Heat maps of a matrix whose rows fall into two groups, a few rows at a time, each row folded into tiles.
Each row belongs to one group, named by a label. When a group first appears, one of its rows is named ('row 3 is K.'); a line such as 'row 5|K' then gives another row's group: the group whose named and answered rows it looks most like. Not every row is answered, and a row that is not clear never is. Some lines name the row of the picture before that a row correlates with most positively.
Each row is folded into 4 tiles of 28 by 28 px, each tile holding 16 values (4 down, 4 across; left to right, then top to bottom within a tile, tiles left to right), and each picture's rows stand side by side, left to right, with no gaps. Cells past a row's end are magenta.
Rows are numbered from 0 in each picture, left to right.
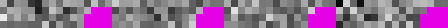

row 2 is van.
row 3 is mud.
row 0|van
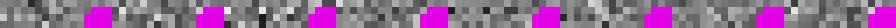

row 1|van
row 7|van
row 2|mud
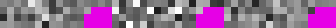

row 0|van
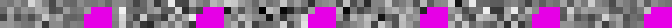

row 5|van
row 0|van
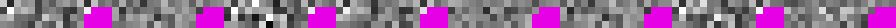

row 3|van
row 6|van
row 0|van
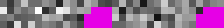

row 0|mud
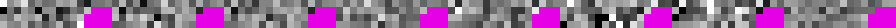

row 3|van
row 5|mud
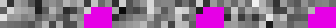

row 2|van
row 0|van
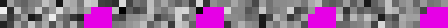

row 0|mud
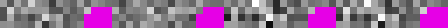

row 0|van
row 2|van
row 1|mud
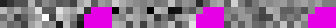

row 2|mud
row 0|mud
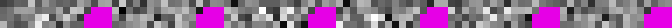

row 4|mud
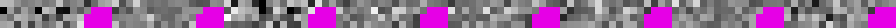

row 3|mud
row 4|mud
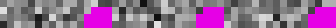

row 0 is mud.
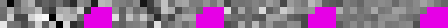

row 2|mud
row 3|mud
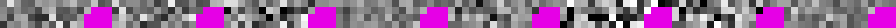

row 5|mud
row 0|mud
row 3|mud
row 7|van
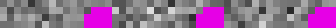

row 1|mud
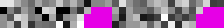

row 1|mud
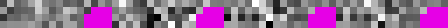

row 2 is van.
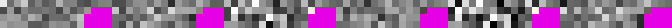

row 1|mud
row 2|van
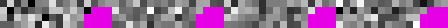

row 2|van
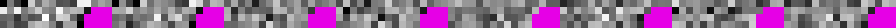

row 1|mud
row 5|mud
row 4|mud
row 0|mud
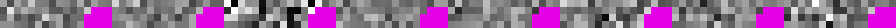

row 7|van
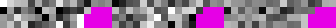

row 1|mud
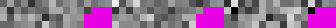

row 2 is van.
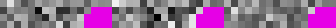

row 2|van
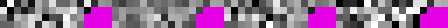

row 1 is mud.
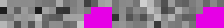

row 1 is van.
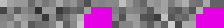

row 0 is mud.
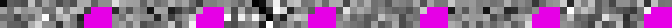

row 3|van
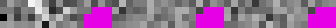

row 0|van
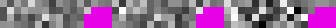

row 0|van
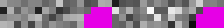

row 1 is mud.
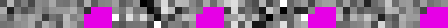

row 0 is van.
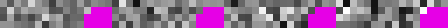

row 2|mud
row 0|van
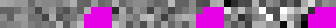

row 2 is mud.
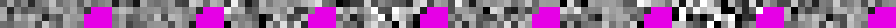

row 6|van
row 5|mud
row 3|mud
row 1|mud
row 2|mud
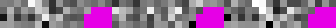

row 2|van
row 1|mud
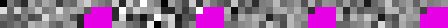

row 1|van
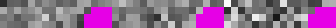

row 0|mud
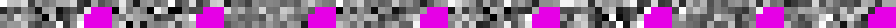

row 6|van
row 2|mud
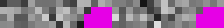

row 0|mud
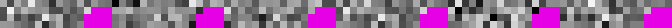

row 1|mud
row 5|van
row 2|mud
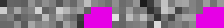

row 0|mud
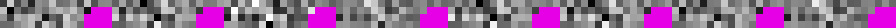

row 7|van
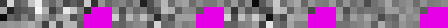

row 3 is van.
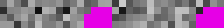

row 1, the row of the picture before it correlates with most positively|0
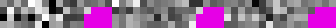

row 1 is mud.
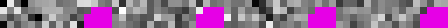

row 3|mud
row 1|van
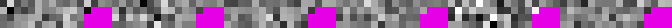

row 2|mud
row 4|van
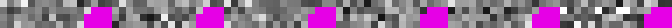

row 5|mud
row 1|mud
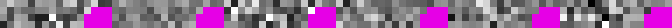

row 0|mud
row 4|van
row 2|van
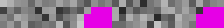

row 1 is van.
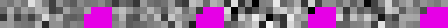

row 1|mud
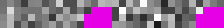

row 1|van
